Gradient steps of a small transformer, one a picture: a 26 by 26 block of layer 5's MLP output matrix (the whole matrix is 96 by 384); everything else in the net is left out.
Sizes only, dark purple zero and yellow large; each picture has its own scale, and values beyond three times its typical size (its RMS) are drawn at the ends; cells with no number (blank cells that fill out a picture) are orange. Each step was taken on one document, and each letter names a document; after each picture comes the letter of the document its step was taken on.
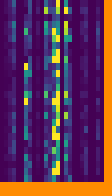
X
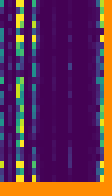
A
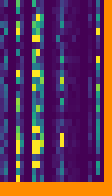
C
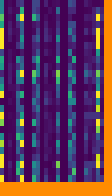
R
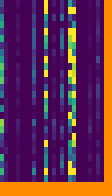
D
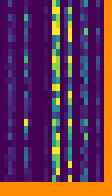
X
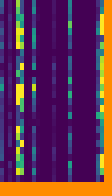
A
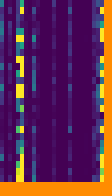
A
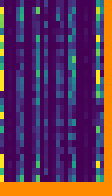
R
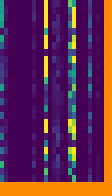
D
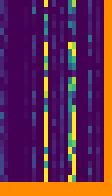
D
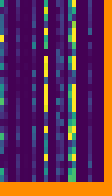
D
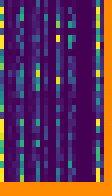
R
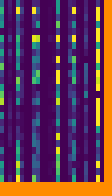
R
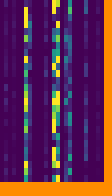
X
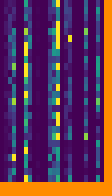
X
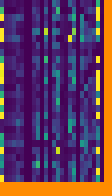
R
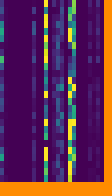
D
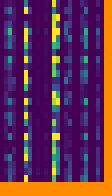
X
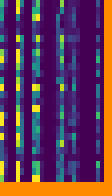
C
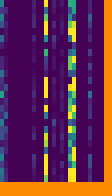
D
